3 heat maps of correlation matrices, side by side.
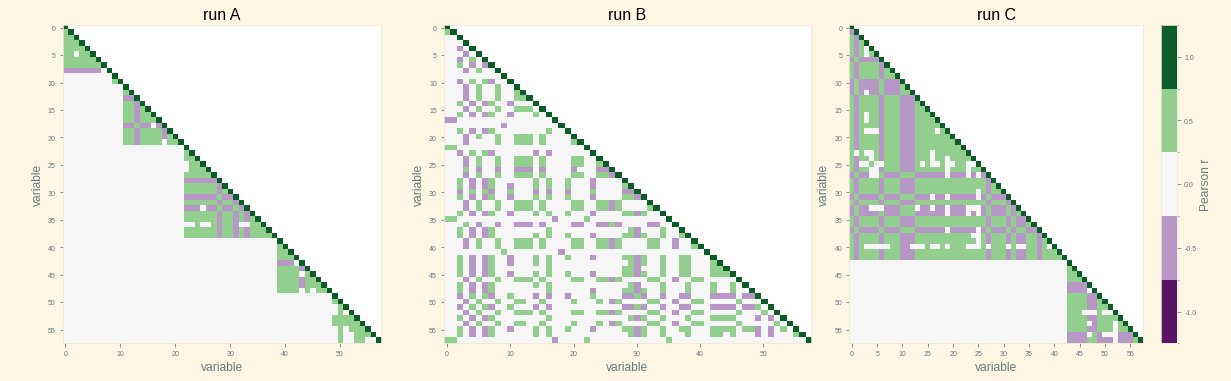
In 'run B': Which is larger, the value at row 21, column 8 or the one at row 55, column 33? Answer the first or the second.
the first
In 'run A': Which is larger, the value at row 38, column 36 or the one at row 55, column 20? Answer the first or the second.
the first
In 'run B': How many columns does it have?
58
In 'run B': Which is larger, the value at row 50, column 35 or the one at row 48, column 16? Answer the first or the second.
the second
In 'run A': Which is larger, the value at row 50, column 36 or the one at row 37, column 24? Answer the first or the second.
the second
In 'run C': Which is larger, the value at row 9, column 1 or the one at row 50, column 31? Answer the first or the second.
the second
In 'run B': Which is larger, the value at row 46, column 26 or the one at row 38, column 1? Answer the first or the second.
the second
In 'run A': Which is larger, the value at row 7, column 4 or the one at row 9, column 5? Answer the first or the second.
the first
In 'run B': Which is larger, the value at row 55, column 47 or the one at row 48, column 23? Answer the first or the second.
the first
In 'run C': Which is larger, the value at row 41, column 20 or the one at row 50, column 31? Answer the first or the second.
the first
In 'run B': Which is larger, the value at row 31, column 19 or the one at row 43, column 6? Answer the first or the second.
the first
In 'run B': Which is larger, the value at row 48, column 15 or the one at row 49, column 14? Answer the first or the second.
the first
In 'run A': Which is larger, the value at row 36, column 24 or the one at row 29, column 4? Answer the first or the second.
the first
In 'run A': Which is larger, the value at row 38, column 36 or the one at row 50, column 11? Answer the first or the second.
the first
